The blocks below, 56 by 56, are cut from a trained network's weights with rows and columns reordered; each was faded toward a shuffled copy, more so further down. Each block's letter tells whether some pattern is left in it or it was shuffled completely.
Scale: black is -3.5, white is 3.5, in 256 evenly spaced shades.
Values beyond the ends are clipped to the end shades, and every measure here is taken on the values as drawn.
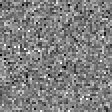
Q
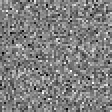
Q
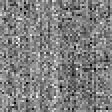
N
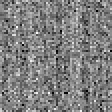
N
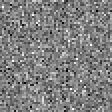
Q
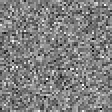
Q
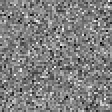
Q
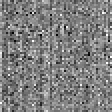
N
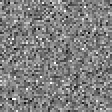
Q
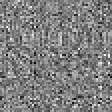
N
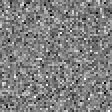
Q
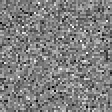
Q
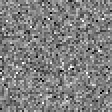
Q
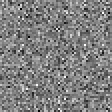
N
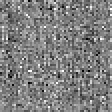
N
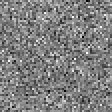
Q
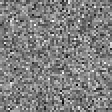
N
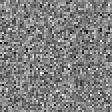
N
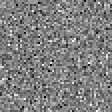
Q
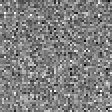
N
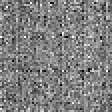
N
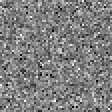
Q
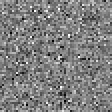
N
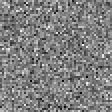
Q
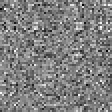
N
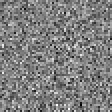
N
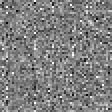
N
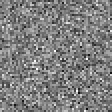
Q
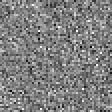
Q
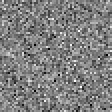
Q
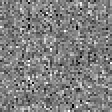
N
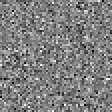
N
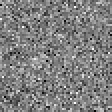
Q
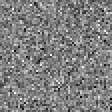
Q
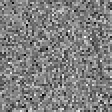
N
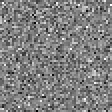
Q
